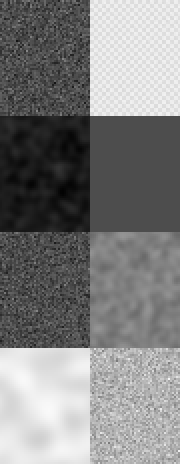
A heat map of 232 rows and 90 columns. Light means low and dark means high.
It is made of 4 by 2 panels. Panel 1,1: high, fine-grained. Panel 1,2: very low, checkered, faint in contrast. Panel 2,1: very high, blotchy, faint in contrast. Panel 2,2: high, flat. Panel 3,1: high, fine-grained. Panel 3,2: middling, blotchy, faint in contrast. Panel 4,1: very low, smooth, faint in contrast. Panel 4,2: low, fine-grained.
